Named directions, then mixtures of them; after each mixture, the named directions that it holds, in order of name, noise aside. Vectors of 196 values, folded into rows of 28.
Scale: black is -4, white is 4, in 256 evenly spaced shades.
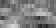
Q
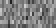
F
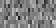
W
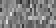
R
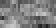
Q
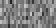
F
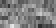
Q, W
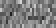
R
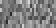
R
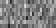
F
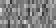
F, W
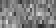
Q, R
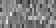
R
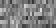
F, Q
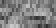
Q, R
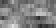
Q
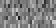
W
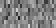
W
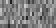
F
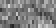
Q, W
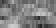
Q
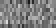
F, R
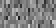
W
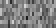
F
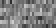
F, Q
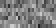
Q, W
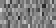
F, W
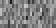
F
